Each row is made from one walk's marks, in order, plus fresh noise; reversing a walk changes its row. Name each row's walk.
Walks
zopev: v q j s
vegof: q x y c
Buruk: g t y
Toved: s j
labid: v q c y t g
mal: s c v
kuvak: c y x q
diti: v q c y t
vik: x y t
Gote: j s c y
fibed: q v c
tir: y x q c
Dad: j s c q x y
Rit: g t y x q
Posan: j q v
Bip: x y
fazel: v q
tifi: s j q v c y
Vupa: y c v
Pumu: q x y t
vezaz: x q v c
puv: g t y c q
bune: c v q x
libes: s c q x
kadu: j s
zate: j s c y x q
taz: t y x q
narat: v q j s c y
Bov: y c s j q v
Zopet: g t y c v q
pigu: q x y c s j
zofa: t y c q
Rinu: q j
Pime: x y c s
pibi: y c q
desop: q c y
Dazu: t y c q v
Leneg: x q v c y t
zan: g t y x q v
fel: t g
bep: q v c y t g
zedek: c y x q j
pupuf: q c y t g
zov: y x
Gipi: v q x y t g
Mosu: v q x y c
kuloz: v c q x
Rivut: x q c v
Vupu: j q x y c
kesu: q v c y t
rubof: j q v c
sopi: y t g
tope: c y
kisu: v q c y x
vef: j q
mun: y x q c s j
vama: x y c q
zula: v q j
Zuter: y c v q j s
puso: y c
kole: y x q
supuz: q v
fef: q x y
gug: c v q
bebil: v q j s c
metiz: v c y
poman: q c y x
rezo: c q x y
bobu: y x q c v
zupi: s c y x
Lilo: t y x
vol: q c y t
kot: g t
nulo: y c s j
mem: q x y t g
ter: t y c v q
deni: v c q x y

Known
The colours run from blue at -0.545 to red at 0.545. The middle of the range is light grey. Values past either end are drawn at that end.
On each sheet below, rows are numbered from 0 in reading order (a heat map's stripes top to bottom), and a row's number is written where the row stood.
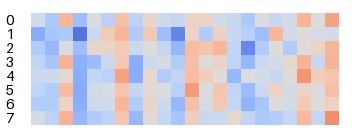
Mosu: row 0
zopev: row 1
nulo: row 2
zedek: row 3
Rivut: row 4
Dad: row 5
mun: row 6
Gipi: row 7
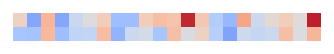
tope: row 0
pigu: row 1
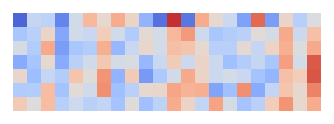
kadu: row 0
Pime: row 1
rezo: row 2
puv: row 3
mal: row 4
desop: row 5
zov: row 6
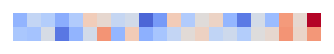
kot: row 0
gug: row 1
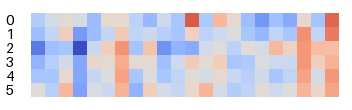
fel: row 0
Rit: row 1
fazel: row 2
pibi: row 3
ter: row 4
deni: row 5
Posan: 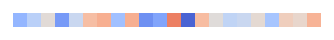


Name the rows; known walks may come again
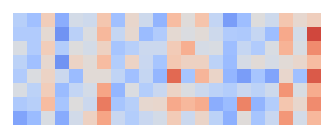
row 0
mun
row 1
Zopet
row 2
zupi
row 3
narat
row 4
fel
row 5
Leneg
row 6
desop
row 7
zofa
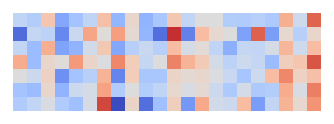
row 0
zan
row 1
kadu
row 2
zedek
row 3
puso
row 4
bune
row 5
ter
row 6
supuz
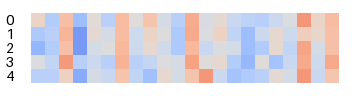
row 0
tir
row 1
Dad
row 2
zate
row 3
vegof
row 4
Pime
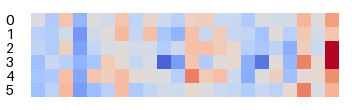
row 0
Mosu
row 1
Zuter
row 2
Buruk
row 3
kot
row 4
Gote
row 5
kuvak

